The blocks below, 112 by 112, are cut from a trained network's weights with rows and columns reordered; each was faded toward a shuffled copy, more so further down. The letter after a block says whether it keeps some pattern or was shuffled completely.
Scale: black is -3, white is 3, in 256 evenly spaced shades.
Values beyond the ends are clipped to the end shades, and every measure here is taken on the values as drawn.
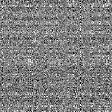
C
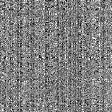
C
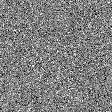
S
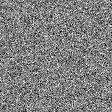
S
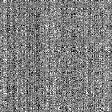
C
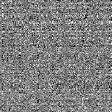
C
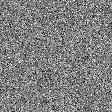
S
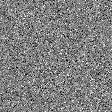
S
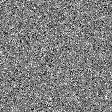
S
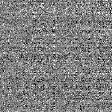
C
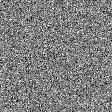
S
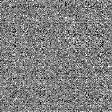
C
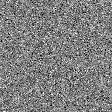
S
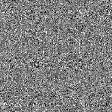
C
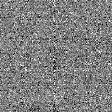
C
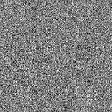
C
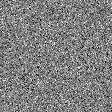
S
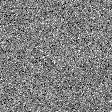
S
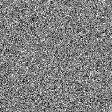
C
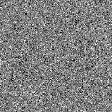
C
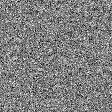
S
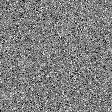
S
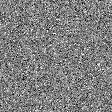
S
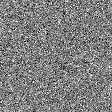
S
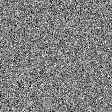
S
